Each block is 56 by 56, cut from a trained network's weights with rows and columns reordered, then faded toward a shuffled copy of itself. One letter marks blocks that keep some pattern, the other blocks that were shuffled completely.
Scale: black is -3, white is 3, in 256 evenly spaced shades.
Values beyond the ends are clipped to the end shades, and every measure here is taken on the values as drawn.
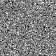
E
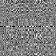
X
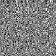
X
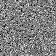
E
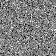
E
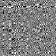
X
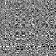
X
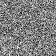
E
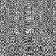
X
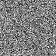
E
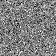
E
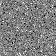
E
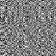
X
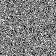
E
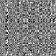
X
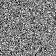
E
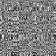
X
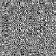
X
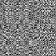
X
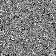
E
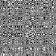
X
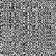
X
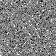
E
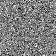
E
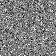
E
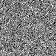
E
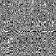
X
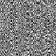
X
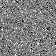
E
